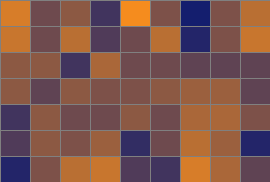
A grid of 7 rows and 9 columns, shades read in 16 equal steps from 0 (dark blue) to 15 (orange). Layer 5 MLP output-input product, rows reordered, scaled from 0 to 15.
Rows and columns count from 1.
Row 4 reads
8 5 8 7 7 8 9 9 5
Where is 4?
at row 2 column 4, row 6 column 1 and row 7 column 5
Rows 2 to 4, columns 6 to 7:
11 1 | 6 5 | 8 9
